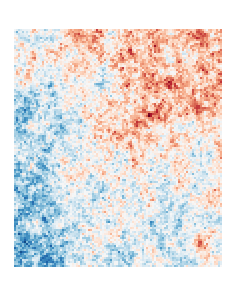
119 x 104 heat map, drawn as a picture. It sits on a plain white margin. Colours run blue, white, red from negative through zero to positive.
The field is mottled with small blotches. Values rise toward the top right. The ninth with the highest average is the top right. There are no regular stripes. Neither half mirrors the other. The bottom left is the ninth with the lowest average. No single row or column stands out from its neighbours.
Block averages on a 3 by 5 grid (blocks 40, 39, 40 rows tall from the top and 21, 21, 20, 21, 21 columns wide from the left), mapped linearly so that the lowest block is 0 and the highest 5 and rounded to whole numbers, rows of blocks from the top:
24455 / 12443 / 02223
